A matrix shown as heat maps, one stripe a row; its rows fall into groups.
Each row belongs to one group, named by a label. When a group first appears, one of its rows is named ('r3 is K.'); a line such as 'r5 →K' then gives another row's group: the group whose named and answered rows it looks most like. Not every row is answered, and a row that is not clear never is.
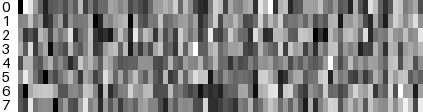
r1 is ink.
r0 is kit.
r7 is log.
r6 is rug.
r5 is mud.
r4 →log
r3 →ink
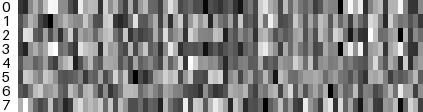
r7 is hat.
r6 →rug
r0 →log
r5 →kit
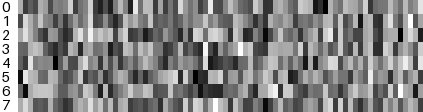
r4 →log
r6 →rug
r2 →hat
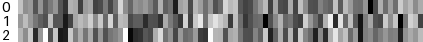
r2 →ink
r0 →ink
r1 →hat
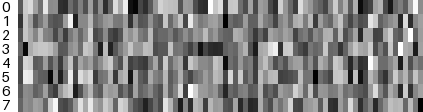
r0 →kit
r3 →rug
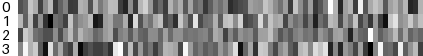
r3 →kit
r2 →mud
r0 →log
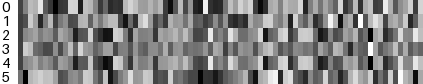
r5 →rug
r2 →kit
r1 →log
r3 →mud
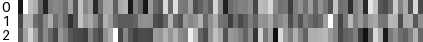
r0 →mud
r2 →kit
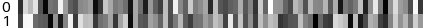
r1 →mud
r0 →mud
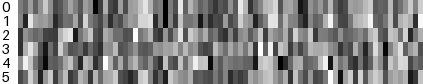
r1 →rug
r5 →log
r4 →mud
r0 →rug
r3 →kit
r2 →mud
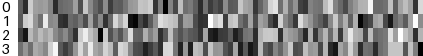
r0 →rug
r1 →kit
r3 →hat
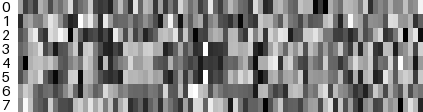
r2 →kit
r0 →ink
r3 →rug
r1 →log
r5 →rug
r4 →rug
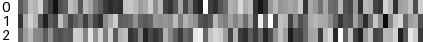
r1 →kit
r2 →hat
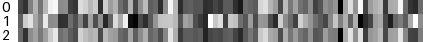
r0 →log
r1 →kit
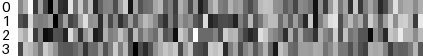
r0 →ink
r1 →log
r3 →kit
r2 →ink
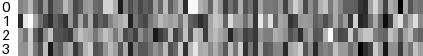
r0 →mud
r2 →hat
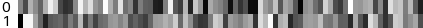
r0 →hat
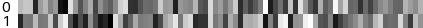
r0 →ink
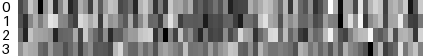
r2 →rug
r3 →kit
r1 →log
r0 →log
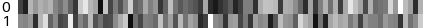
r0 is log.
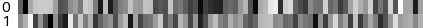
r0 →rug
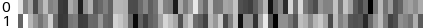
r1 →kit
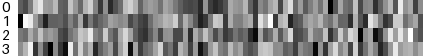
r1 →kit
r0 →rug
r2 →hat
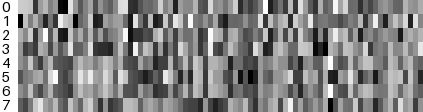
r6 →hat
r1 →mud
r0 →ink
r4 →hat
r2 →ink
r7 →rug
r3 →ink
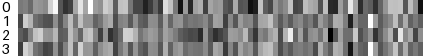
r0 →hat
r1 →mud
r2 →rug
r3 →mud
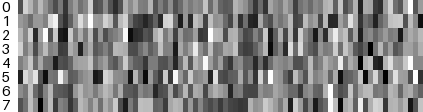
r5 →mud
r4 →hat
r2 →ink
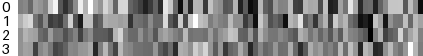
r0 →hat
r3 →hat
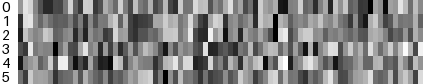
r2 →kit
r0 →mud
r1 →kit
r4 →kit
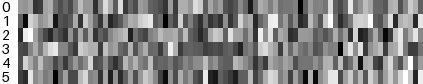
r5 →log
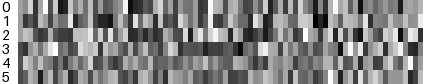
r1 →ink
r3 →log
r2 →hat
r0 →ink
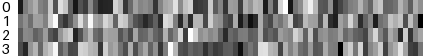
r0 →kit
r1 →hat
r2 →mud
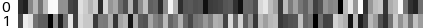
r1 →mud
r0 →log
